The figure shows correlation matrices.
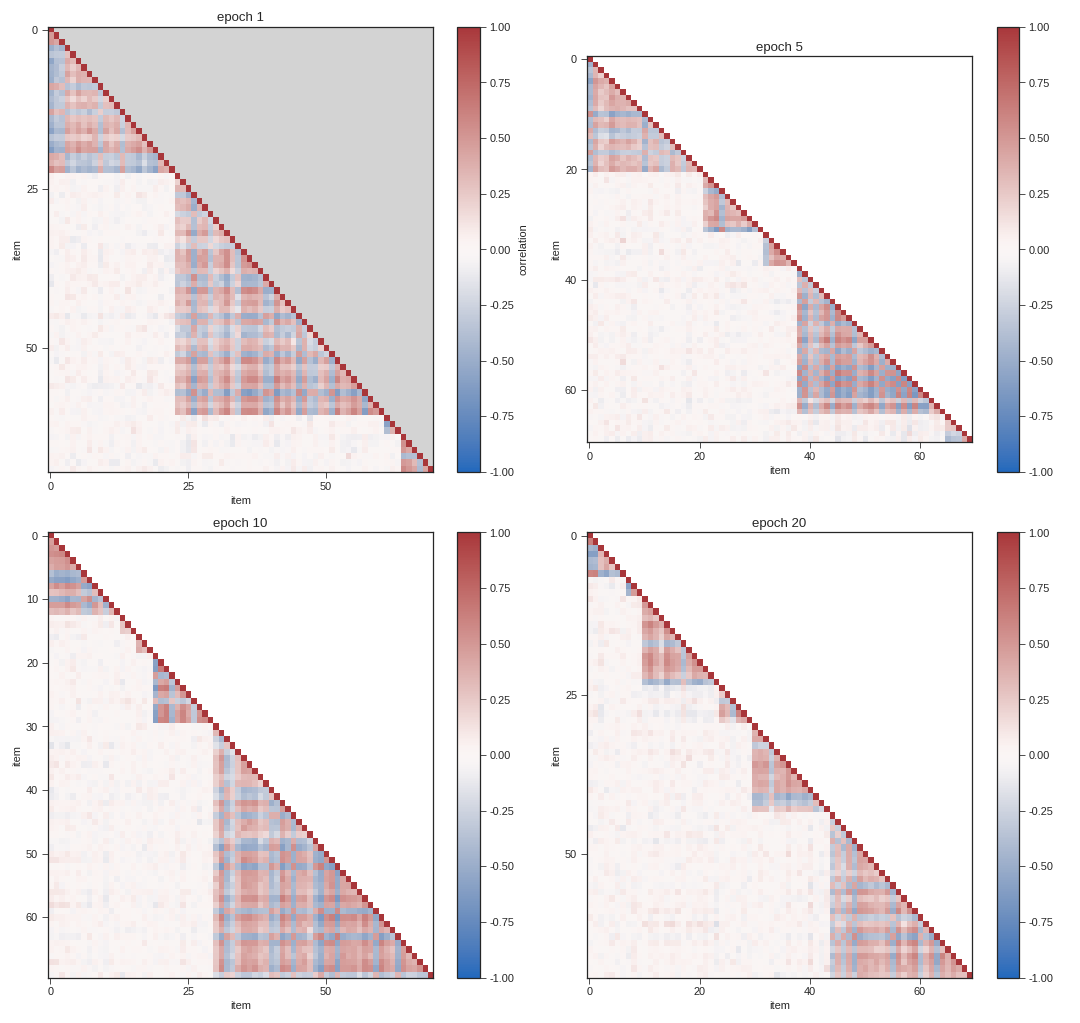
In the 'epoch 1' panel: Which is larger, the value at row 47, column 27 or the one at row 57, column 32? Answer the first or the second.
the first
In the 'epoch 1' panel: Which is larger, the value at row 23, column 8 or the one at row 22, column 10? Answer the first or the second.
the first
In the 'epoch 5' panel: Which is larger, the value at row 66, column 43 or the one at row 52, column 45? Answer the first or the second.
the second
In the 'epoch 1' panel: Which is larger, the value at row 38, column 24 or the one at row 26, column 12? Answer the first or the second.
the first
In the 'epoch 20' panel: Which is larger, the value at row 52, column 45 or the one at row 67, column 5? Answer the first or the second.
the first
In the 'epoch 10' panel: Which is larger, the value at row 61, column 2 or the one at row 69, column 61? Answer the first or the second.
the first
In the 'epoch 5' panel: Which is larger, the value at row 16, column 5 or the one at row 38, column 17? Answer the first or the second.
the first
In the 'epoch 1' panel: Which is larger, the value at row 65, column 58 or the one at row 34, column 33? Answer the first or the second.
the first
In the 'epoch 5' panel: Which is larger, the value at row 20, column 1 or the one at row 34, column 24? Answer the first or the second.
the first
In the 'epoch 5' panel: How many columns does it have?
70
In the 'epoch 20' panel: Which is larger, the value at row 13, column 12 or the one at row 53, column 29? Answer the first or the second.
the first
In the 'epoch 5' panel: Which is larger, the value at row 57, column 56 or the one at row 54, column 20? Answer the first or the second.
the second
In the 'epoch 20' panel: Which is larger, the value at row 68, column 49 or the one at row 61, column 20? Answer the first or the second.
the first
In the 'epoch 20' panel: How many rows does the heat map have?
70
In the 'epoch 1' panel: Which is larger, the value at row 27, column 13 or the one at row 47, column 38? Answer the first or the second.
the first
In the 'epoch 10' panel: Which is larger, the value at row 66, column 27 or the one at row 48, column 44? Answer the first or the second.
the second
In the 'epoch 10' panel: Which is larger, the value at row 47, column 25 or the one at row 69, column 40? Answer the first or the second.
the second
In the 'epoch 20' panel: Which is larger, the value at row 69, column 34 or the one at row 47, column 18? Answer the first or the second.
the second
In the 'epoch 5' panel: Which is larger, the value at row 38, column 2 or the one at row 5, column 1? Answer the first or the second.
the second
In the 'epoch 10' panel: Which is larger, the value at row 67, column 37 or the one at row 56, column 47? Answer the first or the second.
the first
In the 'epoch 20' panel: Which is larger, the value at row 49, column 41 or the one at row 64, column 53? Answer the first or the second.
the second
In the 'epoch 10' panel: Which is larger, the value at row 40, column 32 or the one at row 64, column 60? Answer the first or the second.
the second
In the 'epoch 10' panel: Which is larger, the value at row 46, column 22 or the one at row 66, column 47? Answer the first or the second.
the second
